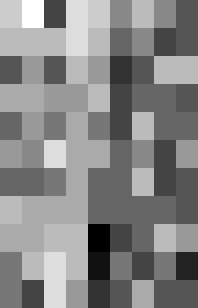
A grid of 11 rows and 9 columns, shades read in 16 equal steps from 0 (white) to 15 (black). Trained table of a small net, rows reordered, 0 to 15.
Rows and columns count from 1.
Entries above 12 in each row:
0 0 0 0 0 0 0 0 1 2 0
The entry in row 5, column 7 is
4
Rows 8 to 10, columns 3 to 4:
5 5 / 4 4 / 2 4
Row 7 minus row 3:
-1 3 -2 1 3 -3 -6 7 6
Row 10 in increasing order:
2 4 4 8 8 8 11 13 14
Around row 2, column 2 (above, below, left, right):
0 6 4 4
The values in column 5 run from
3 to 15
